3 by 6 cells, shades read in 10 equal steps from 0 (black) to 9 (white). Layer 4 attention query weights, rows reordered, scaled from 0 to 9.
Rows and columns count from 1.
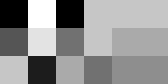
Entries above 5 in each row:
4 4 2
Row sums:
30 34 28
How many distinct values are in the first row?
3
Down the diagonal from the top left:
0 8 6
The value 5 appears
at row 3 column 5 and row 3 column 6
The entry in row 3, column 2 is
1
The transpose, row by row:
0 3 7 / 9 8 1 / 0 4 6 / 7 7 4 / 7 6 5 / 7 6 5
